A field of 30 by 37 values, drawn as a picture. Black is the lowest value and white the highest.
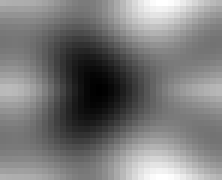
Stripes: none. Grain: smooth. Average level on the scale: 50%. Ninth with the lowest average: centre. Lone odd cells: none. Mirror symmetry: top to bottom.
